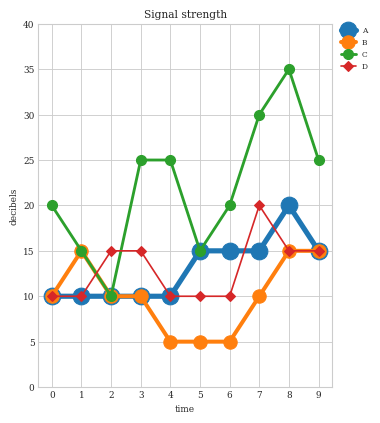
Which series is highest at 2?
D
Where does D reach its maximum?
7
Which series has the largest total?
C
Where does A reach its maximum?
8
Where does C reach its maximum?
8
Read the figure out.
Title: Signal strength
x-axis: time, ticks 0 1 2 3 4 5 6 7 8 9
y-axis: decibels, ticks 0 5 10 15 20 25 30 35 40
Legend: A, B, C, D
Values:
A: 10 10 10 10 10 15 15 15 20 15
B: 10 15 10 10 5 5 5 10 15 15
C: 20 15 10 25 25 15 20 30 35 25
D: 10 10 15 15 10 10 10 20 15 15
